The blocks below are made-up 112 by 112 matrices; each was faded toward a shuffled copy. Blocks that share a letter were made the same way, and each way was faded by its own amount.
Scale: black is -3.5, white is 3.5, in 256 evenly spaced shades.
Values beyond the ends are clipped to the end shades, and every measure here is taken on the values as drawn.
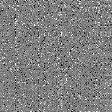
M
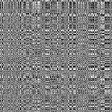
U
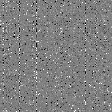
M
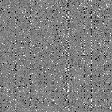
M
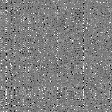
M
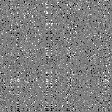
M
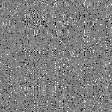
M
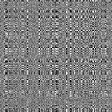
U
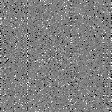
M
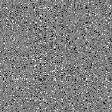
M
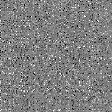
M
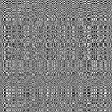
U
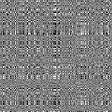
U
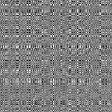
U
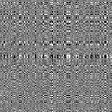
U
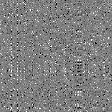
M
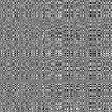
U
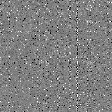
M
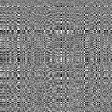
U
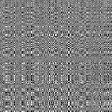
U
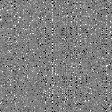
M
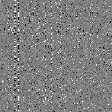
M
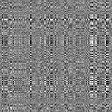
U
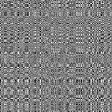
U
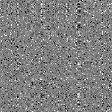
M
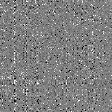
M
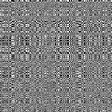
U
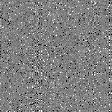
M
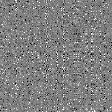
M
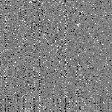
M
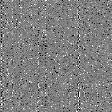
M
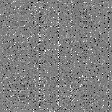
M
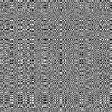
U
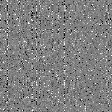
M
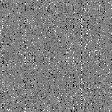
M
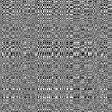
U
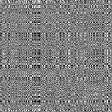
U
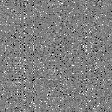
M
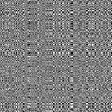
U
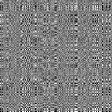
U
